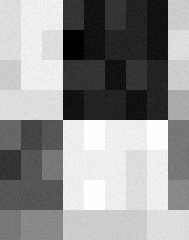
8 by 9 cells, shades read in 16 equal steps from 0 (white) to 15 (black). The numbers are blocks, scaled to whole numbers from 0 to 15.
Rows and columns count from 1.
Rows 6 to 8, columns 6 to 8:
1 2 1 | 1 2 1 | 3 3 2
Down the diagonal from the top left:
2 1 1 14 0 1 2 2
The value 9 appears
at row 5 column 1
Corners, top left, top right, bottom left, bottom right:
2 3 8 2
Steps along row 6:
down down down same same up down up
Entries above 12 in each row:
3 5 2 5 0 0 0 0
